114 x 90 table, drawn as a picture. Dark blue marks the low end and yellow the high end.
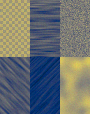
The table splits into 2 rows of 3 panels. Panel 1,1: high, checkered. Panel 1,2: low, streaked across. Panel 1,3: middling, fine-grained. Panel 2,1: low, slanting down to the right. Panel 2,2: very low, slanting up to the right, faint in contrast. Panel 2,3: high, smooth.
